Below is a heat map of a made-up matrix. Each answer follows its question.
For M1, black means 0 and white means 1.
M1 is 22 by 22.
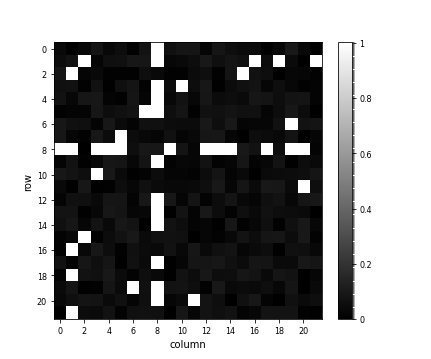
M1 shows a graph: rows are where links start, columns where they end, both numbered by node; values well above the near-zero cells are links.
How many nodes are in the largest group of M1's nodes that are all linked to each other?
2
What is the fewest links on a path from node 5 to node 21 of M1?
3
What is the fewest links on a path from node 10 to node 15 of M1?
5
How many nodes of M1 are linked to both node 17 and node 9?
1
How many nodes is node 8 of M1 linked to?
12
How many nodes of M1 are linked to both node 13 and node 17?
1
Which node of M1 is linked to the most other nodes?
node 8
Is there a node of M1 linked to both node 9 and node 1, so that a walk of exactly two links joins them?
yes
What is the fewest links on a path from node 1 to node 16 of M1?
1
